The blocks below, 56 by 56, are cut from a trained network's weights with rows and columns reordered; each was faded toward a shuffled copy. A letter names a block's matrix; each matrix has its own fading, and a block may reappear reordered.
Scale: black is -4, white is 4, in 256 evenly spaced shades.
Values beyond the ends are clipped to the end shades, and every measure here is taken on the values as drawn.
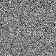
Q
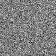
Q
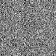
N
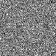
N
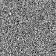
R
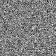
Q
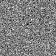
R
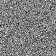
Q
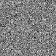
N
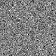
N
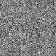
N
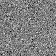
Q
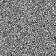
R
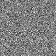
N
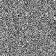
R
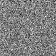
R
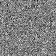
Q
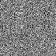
N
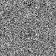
R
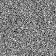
R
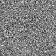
N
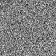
R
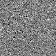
N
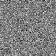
R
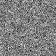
Q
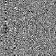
N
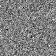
R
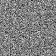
Q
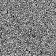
Q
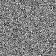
Q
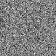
N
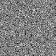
N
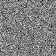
Q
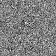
Q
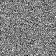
R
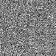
R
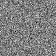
R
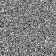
Q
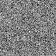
Q
